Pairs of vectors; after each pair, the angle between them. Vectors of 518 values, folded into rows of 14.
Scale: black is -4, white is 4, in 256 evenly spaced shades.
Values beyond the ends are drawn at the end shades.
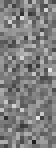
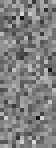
nearly opposite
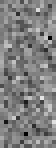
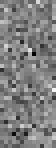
partly aligned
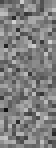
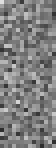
partly opposed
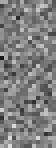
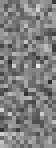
partly aligned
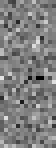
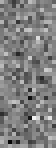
partly aligned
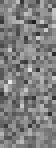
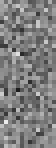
orthogonal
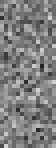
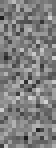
nearly parallel
